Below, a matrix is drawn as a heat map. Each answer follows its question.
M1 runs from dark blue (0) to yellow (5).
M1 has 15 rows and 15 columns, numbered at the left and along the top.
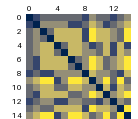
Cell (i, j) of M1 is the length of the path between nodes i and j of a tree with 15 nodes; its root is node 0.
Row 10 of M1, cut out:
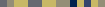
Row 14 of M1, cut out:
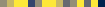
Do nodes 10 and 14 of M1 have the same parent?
no
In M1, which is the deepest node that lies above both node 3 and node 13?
8
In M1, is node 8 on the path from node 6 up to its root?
no
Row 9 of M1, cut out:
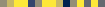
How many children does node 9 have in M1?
0
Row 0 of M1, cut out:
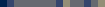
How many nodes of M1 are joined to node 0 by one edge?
3
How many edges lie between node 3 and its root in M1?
2
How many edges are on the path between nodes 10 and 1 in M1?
3
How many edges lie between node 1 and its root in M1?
1
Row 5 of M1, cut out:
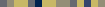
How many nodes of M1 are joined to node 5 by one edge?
1
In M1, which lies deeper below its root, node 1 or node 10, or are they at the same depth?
node 10
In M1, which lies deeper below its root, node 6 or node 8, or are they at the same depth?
node 6
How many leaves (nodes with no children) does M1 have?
10
